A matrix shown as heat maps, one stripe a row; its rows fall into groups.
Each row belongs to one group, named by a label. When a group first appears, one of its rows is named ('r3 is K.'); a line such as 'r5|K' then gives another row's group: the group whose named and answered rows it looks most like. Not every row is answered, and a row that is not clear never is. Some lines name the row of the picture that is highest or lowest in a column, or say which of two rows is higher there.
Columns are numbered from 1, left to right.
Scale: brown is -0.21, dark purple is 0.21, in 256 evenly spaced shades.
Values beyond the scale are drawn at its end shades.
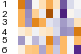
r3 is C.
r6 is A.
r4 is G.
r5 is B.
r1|C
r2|C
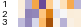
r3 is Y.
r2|Y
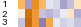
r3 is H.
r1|C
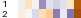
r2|G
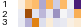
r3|C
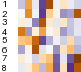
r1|H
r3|Y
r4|C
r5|A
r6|A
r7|G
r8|G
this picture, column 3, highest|3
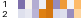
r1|B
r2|Y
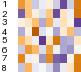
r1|G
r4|A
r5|H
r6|H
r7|G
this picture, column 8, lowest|4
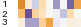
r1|G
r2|C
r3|Y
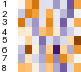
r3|G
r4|Y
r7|B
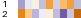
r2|G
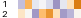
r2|Y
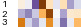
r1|Y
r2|Y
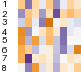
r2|B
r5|C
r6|G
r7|C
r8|C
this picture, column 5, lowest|3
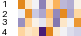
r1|H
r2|B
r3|B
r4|H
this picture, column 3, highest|2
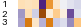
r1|H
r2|Y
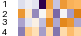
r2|G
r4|B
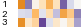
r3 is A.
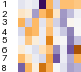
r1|B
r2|Y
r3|C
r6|G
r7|G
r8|Y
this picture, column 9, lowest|6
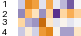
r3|Y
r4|Y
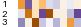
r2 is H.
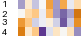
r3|G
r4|A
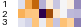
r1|A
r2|H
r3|A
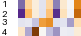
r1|B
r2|B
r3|Y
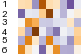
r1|Y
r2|Y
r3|A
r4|C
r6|H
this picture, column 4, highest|6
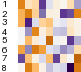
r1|A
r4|C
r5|H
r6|C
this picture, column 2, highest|3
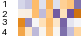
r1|A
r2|G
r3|C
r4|G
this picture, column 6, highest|2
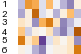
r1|H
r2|A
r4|G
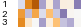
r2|C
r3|H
